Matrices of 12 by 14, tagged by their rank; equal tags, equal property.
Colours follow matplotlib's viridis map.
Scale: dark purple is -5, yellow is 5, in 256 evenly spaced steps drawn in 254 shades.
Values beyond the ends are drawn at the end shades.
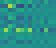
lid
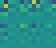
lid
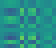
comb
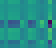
comb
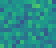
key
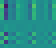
comb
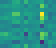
lid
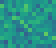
key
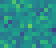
key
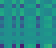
comb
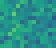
key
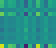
comb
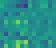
lid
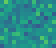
key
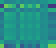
comb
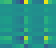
comb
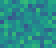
key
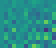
lid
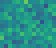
key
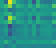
lid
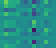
lid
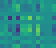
lid
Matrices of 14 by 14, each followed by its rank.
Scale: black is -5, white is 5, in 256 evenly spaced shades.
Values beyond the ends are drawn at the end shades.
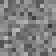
full rank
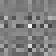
two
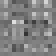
two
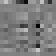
two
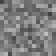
full rank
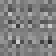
two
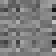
two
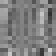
two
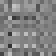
two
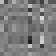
two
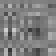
two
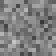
full rank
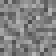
full rank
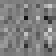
two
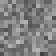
full rank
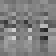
two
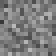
full rank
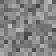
full rank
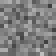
full rank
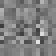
two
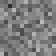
full rank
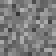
full rank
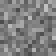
full rank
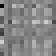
two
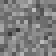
full rank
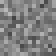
full rank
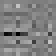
two
